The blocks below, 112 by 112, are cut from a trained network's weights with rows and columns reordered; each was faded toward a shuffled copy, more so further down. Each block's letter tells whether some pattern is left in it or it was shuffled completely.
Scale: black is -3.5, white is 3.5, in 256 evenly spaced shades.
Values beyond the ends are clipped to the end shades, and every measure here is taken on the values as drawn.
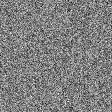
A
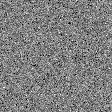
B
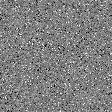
B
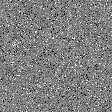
B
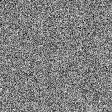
A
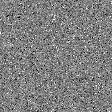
A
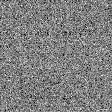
A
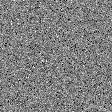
B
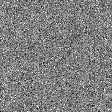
A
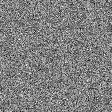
B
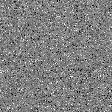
A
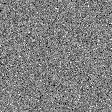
B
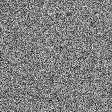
A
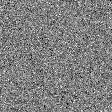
B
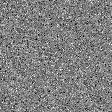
B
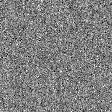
A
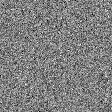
A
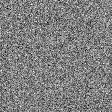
A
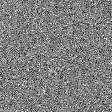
A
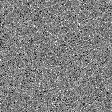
B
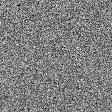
B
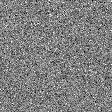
B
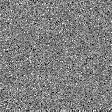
A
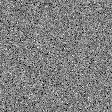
B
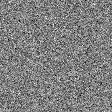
B
